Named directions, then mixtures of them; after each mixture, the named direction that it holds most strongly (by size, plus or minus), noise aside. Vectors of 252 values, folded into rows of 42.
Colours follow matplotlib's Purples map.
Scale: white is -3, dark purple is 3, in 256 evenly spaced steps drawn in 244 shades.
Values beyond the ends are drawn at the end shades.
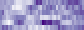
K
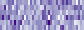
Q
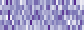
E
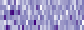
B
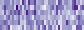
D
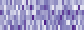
D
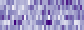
Q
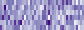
Q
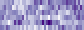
K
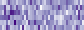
B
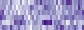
K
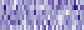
D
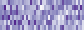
Q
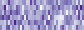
Q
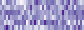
E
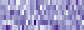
B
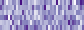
E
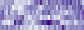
K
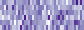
Q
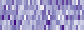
Q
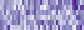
D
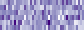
Q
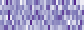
E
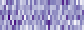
Q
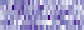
Q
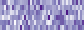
Q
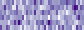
D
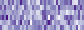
Q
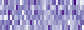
E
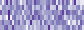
E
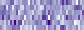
Q
